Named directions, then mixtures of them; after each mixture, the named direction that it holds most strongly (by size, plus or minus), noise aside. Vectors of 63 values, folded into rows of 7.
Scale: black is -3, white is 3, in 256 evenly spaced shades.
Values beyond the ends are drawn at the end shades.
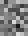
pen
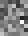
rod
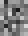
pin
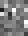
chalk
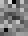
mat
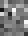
chalk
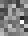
rod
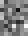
pin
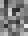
pin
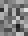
pen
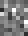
chalk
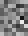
pen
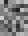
pen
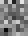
mat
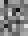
pin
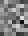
pen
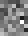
rod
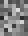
pin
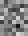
pen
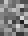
pen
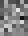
pin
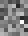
rod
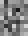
pin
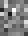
chalk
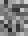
pen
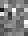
chalk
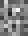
pin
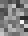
rod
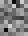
mat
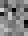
chalk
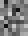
pin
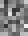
pin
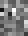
chalk
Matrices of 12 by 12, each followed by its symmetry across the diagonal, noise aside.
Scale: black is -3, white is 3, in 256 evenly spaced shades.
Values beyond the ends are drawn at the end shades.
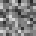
antisymmetric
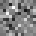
symmetric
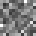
symmetric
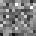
neither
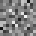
symmetric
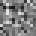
antisymmetric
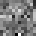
neither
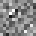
symmetric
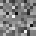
antisymmetric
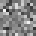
neither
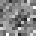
symmetric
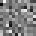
antisymmetric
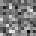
neither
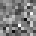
antisymmetric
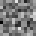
neither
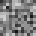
symmetric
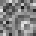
symmetric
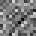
symmetric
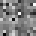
antisymmetric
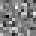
antisymmetric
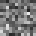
neither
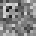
symmetric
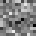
neither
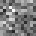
neither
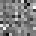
antisymmetric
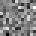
antisymmetric
